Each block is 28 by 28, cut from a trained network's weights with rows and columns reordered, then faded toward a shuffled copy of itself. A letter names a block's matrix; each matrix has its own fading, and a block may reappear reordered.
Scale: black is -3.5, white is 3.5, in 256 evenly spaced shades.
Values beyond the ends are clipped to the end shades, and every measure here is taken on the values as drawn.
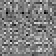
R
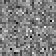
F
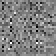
R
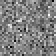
F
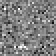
F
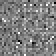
F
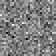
F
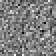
F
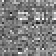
R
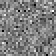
F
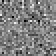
F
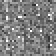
F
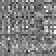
R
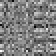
R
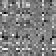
R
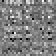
R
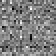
R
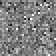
F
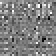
R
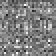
R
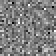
F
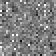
F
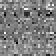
R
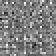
R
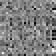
R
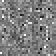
F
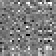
R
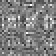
R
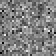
F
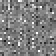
F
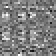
R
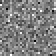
F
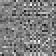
R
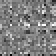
R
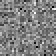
F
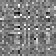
R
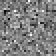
F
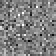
F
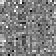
F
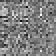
R
